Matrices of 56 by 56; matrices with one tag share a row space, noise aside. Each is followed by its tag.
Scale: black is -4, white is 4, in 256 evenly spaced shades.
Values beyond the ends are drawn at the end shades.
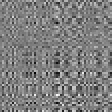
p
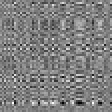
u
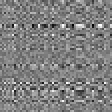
u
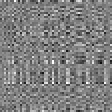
u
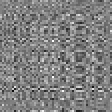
u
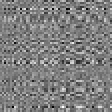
u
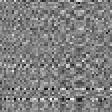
u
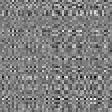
p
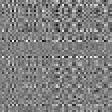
p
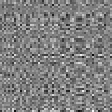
u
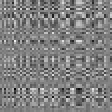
u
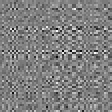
p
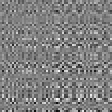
p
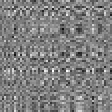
u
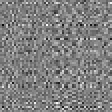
p
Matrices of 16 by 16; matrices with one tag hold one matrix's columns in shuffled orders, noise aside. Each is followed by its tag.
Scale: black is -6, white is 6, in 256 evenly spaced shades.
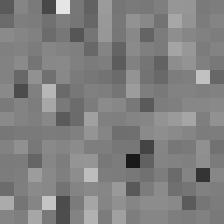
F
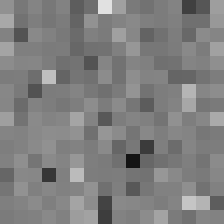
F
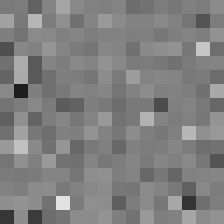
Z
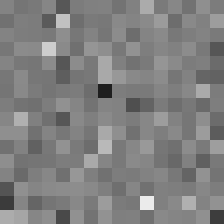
Z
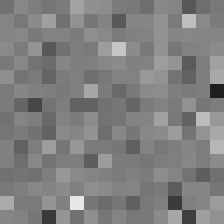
Z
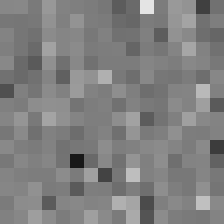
F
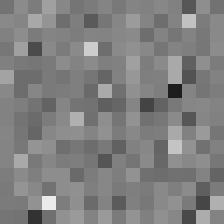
Z
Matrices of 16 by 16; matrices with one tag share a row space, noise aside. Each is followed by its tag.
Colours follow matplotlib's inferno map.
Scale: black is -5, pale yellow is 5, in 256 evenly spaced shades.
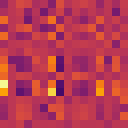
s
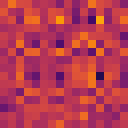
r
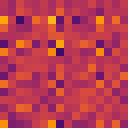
s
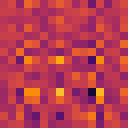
r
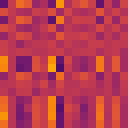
s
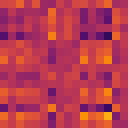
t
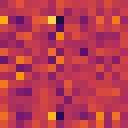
s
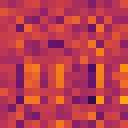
r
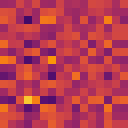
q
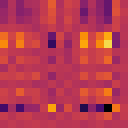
t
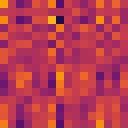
s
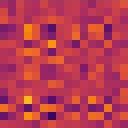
q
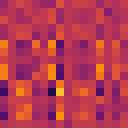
s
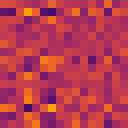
q
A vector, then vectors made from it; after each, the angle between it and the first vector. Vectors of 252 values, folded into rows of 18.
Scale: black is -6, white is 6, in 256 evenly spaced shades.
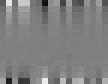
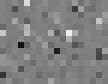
orthogonal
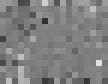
partly opposed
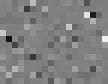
orthogonal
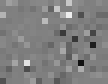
orthogonal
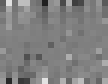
nearly parallel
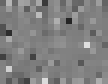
partly aligned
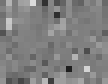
partly aligned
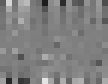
nearly parallel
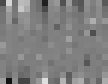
nearly parallel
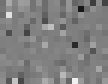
partly aligned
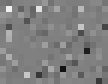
orthogonal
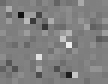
orthogonal
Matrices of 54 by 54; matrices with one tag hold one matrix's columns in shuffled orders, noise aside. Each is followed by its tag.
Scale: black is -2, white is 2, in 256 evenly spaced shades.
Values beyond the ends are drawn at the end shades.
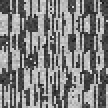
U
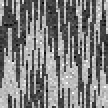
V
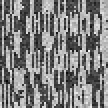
U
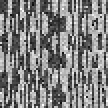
U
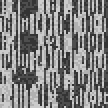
U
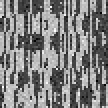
U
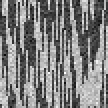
V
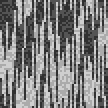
V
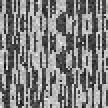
U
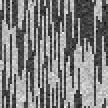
V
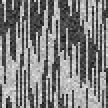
V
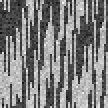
V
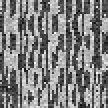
U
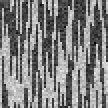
V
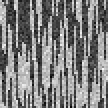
V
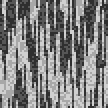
V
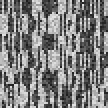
U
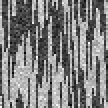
V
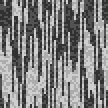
V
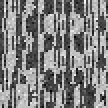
U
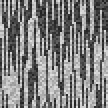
V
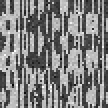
U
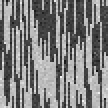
V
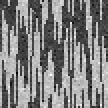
V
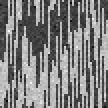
V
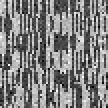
U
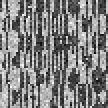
U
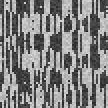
U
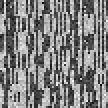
U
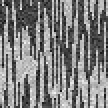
V
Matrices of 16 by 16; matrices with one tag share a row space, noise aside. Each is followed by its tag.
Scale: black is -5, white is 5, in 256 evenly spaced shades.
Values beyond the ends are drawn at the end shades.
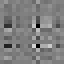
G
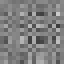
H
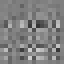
H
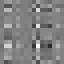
G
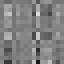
G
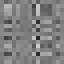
G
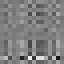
H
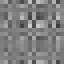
H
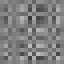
H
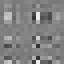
G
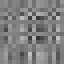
H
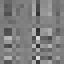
G
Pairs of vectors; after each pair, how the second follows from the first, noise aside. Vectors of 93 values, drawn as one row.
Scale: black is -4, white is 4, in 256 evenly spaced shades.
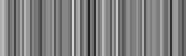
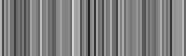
sign-scrambled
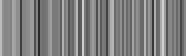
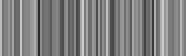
sign-scrambled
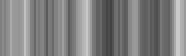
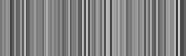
sign-scrambled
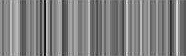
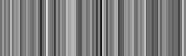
wrapped around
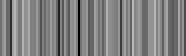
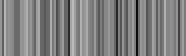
wrapped around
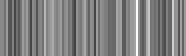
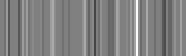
partly zeroed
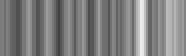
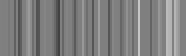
partly zeroed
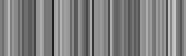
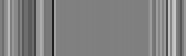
partly zeroed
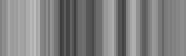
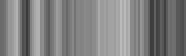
wrapped around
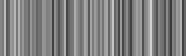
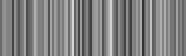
wrapped around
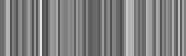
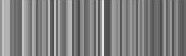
wrapped around
